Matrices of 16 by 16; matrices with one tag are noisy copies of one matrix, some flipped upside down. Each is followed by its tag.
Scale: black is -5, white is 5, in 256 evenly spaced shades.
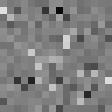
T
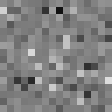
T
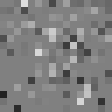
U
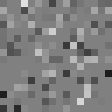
U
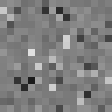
T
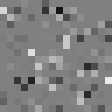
T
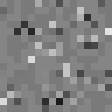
T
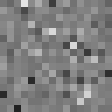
U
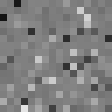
U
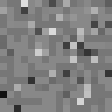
U
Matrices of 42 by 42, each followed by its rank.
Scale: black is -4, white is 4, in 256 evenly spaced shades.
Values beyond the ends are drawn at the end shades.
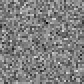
full rank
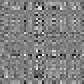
three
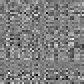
five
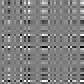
one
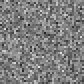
full rank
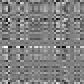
two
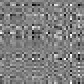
three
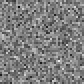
full rank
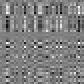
two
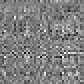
five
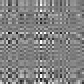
two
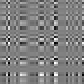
one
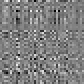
three
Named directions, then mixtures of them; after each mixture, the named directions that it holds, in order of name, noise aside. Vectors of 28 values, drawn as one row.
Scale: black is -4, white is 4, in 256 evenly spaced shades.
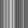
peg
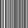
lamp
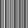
lamp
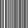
lamp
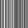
lamp, peg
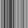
lamp, peg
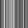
lamp, peg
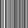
lamp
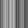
peg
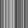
lamp, peg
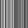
lamp, peg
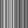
lamp, peg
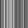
lamp, peg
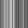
peg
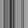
peg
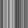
peg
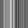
peg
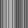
peg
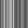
lamp, peg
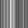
peg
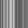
peg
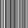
lamp, peg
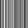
lamp, peg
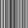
lamp, peg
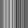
peg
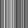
lamp, peg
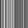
lamp, peg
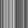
peg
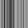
lamp, peg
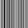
lamp
